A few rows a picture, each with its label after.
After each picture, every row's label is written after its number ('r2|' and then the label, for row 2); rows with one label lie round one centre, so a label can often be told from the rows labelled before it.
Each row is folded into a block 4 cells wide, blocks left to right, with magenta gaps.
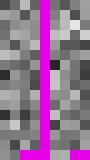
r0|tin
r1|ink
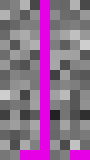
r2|tin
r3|tin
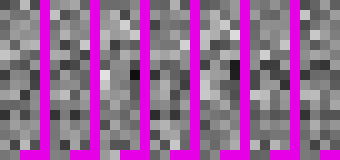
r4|tin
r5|tin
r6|ink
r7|tin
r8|ink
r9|tin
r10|tin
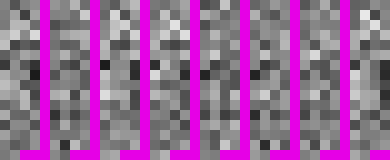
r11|ink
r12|tin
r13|ink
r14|ink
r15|tin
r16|tin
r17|tin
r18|ink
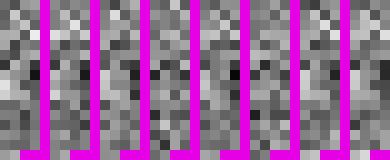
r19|ink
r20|ink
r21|ink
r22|tin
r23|ink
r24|tin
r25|ink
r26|ink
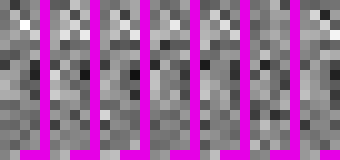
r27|ink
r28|ink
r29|ink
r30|ink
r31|ink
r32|tin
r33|ink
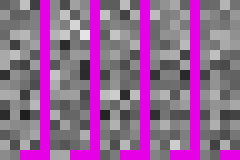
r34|tin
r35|ink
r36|tin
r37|tin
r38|tin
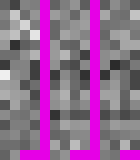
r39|ink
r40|tin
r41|tin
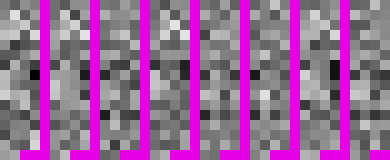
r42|ink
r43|ink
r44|tin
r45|ink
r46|tin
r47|tin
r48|ink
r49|tin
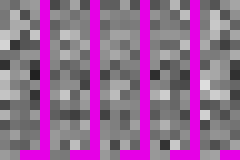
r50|ink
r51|tin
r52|tin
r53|tin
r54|ink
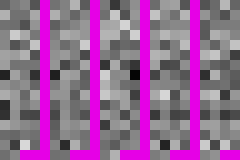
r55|tin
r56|tin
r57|ink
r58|tin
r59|tin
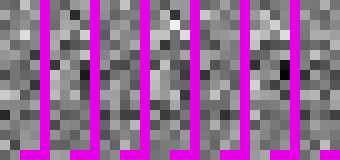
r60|tin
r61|ink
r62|tin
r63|ink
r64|tin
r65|ink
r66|tin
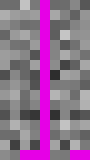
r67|tin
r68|tin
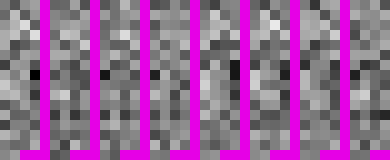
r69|ink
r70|tin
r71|tin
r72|tin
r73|ink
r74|ink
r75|ink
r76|tin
